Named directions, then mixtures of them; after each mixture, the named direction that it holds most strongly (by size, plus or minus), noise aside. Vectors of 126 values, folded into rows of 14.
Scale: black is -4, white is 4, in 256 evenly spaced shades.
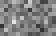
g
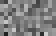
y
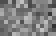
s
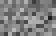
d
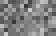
g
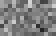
g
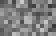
s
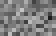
d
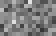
g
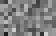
y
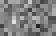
g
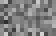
y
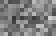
d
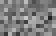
d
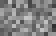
s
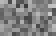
s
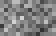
g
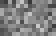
s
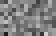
y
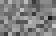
d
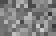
s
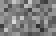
g
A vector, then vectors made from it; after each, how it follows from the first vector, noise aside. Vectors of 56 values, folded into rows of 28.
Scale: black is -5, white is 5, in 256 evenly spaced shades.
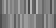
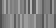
copied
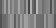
copied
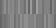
shrunk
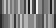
scaled up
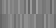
shrunk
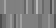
partly zeroed
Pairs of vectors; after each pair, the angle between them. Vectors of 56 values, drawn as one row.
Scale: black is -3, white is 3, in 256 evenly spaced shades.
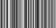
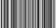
partly aligned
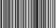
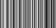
partly opposed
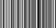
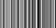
nearly parallel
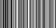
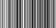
partly opposed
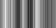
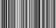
partly opposed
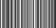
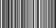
nearly parallel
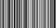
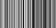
orthogonal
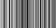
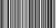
partly opposed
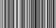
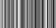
nearly parallel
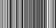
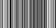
nearly parallel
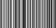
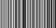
nearly parallel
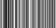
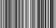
partly aligned
